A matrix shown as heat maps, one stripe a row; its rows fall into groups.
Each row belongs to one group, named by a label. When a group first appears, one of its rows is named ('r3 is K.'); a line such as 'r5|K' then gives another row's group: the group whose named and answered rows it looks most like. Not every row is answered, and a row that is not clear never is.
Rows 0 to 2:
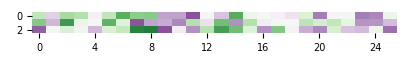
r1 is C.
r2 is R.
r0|R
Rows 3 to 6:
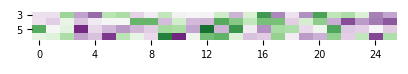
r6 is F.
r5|F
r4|R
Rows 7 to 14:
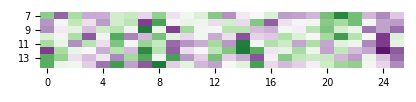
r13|F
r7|C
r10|C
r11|R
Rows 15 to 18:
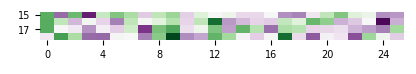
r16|F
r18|F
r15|C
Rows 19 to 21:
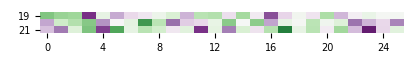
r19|F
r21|R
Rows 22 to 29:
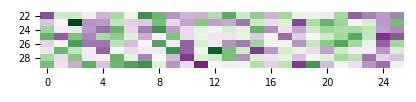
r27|F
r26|C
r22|R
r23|C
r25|C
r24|C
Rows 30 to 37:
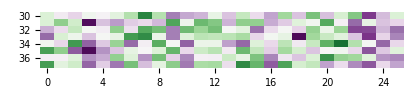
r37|F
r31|F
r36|C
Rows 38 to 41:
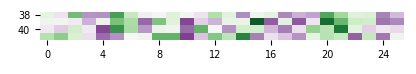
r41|F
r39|C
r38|C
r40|C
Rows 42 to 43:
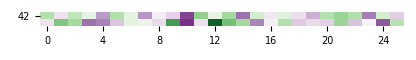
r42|C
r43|F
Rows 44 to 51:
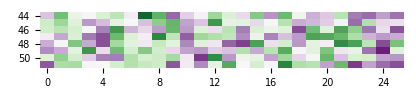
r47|C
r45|F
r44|R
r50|F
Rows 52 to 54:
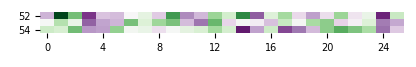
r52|F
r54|C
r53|F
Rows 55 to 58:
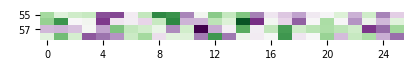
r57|R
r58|F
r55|F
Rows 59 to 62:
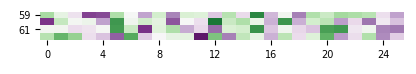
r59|C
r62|F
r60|R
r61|C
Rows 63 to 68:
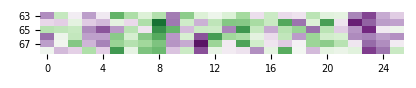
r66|R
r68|R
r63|R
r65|F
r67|R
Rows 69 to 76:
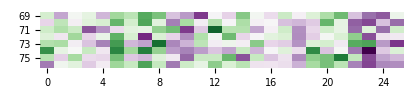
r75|C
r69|R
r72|C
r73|C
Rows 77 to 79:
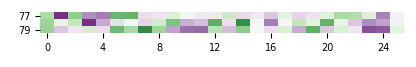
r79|R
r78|F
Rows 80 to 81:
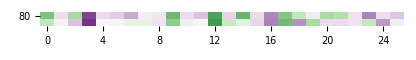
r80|F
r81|F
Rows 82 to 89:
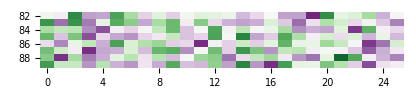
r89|F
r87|F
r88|C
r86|R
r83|C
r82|C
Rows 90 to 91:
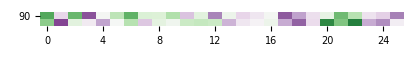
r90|C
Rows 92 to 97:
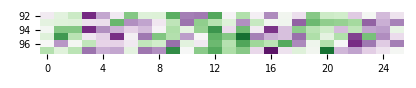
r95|F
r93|C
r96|R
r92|F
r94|F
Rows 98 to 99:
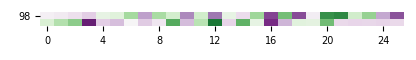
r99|F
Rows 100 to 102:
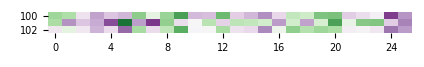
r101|C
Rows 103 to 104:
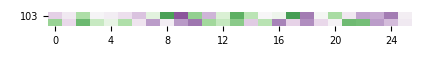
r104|C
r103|R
